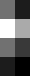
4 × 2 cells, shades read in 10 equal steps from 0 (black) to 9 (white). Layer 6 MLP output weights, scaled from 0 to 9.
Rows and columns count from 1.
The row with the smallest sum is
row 4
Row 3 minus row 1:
0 1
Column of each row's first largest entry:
1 1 1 1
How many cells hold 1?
2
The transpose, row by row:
4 9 4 1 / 1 6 2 0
